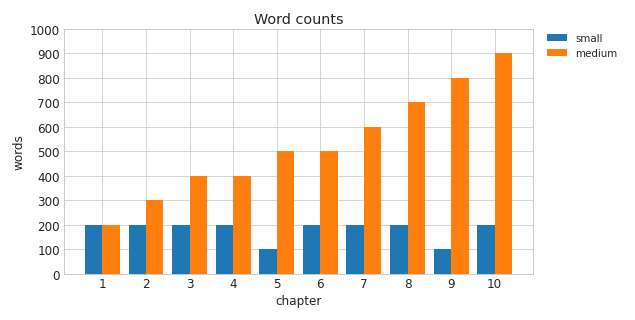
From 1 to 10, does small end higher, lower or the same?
the same
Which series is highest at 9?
medium
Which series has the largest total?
medium
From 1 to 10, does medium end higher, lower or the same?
higher
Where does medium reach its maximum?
10
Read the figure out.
Title: Word counts
x-axis: chapter, ticks 1 2 3 4 5 6 7 8 9 10
y-axis: words, ticks 0 100 200 300 400 500 600 700 800 900 1000
Legend: small, medium
Values:
small: 200 200 200 200 100 200 200 200 100 200
medium: 200 300 400 400 500 500 600 700 800 900
